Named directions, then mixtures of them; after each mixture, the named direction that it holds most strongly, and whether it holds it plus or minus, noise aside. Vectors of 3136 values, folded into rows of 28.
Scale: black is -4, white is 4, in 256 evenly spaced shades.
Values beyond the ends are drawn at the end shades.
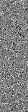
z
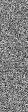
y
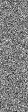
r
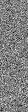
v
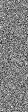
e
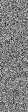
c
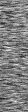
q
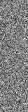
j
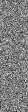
r, plus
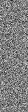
j, plus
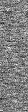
q, plus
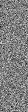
e, minus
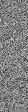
c, minus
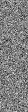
r, minus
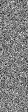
c, minus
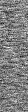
q, plus
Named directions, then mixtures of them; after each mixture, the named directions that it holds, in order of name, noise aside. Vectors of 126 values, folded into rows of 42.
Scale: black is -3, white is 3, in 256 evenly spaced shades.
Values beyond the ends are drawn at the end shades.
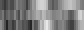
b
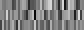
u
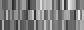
b, u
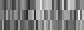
b, u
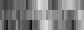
b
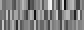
u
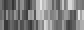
b, u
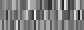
u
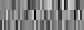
u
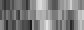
b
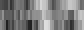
b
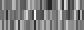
u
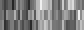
b, u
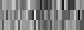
b, u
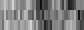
b, u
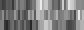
b, u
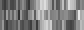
b, u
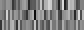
u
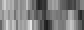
b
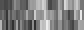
b, u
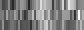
b, u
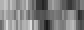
b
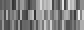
b, u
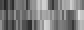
b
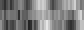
b
